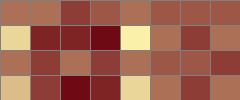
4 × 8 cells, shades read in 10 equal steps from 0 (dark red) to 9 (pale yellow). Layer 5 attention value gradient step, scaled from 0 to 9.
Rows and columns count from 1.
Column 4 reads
3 0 2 1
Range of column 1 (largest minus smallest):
4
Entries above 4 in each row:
0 2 0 2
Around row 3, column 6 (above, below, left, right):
4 4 4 3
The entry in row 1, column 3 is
2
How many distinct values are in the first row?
3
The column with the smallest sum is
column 4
